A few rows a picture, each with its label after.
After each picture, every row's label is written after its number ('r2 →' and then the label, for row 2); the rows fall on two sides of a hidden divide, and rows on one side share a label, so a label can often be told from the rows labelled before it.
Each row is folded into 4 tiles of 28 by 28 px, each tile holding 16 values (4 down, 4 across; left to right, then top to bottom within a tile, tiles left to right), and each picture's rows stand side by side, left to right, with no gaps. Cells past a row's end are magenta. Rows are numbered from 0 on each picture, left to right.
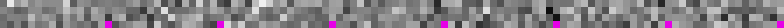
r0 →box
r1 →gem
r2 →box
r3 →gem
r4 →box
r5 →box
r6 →box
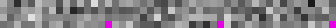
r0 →box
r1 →box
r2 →box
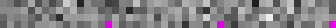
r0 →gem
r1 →box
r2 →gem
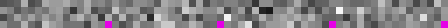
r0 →gem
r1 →gem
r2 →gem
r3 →gem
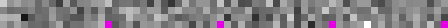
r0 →box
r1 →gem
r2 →box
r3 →gem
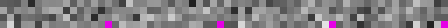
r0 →gem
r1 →gem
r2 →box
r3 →box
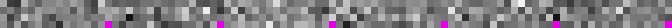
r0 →box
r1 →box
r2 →gem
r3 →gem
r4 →gem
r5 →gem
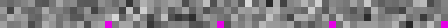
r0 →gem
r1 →box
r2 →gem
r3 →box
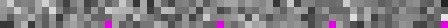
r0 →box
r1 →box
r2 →box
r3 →box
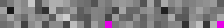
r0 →box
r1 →box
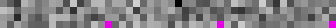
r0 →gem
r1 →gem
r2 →box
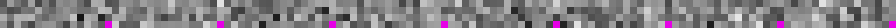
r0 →box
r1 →box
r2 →gem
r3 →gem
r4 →box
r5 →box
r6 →gem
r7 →gem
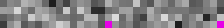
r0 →gem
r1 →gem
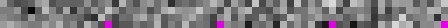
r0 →gem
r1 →gem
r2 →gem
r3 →gem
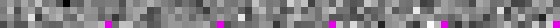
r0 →gem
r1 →gem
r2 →box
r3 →box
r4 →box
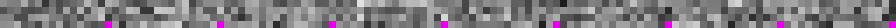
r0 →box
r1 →gem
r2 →gem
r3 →box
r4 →gem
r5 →gem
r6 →box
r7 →box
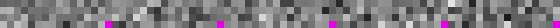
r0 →box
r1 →box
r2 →gem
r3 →gem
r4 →box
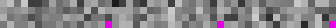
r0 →gem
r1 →gem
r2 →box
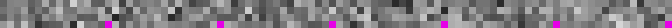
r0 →gem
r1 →gem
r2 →gem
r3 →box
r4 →box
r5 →gem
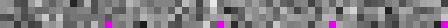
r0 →gem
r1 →box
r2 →box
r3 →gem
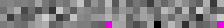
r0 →gem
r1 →box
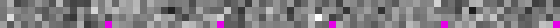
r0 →box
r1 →gem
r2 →gem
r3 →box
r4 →box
